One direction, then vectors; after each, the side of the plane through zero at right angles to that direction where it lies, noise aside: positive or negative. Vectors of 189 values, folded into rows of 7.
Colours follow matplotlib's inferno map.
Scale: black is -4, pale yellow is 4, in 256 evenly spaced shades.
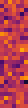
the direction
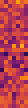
positive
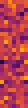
positive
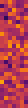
positive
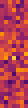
positive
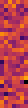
positive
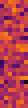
positive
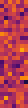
positive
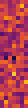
negative
